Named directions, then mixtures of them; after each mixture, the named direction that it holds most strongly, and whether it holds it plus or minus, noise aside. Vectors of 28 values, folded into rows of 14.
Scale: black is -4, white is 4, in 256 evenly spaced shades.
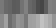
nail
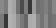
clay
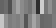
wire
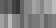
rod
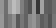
wire, plus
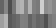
clay, minus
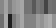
rod, minus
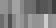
rod, minus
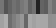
nail, plus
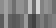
clay, minus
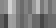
nail, minus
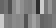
wire, plus
